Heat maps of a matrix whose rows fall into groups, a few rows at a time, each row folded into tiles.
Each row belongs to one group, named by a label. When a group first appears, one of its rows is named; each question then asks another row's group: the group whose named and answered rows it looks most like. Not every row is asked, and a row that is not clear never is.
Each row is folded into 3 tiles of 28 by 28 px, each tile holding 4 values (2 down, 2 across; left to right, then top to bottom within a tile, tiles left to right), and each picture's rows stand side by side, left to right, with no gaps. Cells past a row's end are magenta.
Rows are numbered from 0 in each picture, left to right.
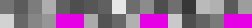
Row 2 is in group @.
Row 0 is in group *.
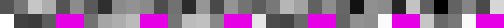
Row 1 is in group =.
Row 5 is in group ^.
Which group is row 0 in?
@
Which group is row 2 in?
=
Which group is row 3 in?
@
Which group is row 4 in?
^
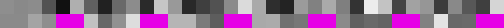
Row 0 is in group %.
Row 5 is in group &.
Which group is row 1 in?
^
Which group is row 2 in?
&
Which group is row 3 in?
&
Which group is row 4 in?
@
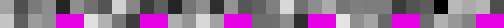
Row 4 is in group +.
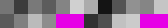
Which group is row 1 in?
^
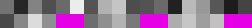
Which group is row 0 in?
^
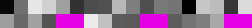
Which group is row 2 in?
^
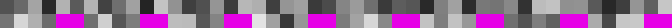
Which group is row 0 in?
=
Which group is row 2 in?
&
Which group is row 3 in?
*
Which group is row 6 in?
@
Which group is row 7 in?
^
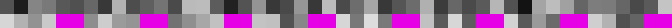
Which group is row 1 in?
=
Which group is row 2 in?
%
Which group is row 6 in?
@
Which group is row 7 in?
&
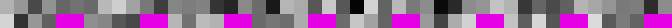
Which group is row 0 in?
+
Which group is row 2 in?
%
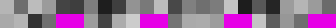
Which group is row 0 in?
*
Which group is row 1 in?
^
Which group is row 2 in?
=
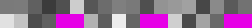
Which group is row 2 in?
+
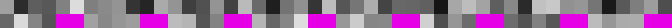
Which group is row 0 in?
&
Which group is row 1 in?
%
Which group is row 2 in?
&
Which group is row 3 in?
^
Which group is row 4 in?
=
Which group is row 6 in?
@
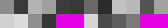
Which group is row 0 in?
*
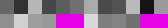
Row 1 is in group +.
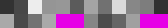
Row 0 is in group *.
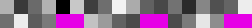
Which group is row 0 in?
&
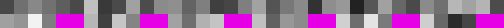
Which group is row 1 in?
+
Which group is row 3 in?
+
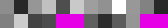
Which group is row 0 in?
&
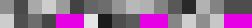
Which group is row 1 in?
@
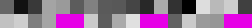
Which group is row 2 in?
=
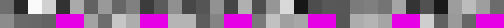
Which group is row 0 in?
@
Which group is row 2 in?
&
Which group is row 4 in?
=
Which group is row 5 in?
@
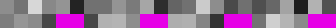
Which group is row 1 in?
=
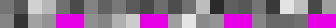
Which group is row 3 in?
@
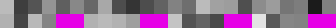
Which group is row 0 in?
+
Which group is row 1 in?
%
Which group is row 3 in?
+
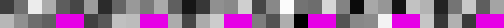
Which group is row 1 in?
^
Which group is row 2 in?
^
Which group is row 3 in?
@
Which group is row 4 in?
^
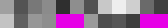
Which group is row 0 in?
+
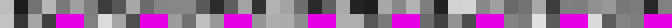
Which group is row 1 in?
&
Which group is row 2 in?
%
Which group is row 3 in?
%
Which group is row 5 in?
@
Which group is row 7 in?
+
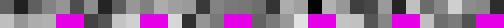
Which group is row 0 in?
=
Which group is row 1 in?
^
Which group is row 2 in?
+
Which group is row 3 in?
^
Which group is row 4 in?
&
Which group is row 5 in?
*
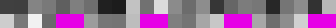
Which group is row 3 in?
^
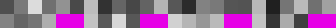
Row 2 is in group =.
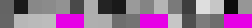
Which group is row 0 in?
=
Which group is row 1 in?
&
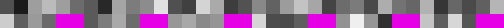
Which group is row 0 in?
@
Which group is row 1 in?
^
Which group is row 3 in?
*
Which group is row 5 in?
+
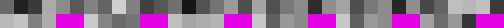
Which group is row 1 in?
*
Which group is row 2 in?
=
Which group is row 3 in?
+
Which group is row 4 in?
+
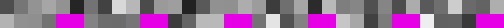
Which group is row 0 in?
*
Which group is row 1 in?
@
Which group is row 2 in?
^
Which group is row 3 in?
&
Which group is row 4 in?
&
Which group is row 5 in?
@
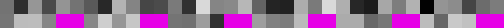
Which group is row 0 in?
=
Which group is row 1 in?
=
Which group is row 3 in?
^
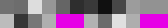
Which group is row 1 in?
^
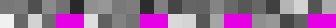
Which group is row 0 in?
+
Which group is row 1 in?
+
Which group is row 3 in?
@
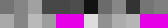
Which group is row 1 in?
%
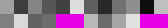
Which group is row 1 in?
^
